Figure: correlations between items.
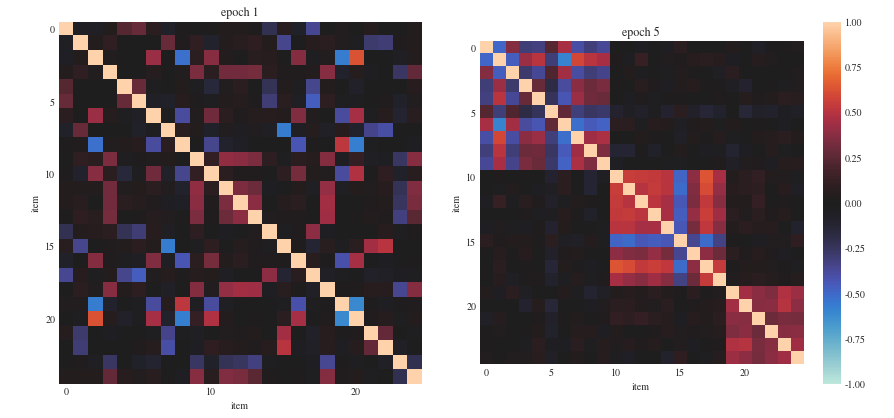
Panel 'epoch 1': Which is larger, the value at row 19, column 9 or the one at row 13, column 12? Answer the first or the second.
the second
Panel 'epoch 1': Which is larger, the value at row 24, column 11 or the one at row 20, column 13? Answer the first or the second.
the first
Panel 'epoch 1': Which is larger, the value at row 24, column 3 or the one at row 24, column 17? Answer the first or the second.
the first
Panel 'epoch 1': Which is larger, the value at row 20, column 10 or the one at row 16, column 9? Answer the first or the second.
the first
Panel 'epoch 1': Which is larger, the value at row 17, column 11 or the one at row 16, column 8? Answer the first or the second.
the first
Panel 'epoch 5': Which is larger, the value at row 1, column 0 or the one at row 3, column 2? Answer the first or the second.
the second
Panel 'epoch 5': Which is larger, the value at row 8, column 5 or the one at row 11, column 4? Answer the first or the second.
the second
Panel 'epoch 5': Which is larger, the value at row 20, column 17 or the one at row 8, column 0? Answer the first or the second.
the first
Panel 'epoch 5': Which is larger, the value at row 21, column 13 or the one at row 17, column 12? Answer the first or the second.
the second
